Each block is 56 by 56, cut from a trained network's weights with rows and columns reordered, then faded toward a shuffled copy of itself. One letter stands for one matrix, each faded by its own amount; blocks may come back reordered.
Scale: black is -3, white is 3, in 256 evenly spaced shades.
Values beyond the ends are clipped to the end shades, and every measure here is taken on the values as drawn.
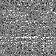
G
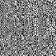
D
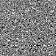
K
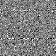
K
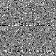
K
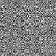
D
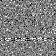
K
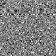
K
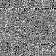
K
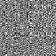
D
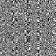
D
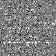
G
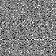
K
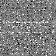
G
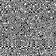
K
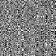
D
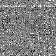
G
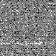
G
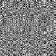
D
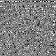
K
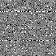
K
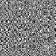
D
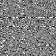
K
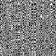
D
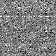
G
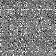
G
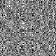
D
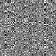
D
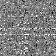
G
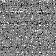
G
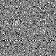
K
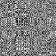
D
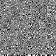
K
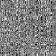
D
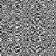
D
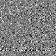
K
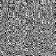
D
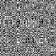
D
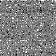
G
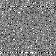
K
